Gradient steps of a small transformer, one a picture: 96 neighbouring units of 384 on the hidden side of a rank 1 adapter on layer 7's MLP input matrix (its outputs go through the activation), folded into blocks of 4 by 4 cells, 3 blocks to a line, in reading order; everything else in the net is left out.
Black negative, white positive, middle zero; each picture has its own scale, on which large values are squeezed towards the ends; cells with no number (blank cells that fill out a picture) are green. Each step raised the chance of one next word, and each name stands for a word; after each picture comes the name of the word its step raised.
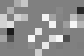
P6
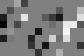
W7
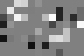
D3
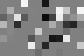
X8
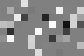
X8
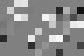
P6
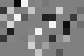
X8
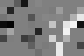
W7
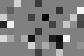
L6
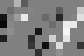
W7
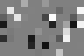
D3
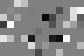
L6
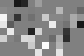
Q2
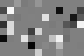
D3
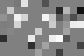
P6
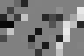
W7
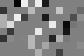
X8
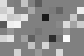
L6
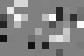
D3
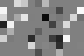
L6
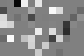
X8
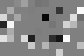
L6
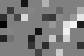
W7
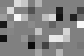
D3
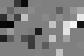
W7
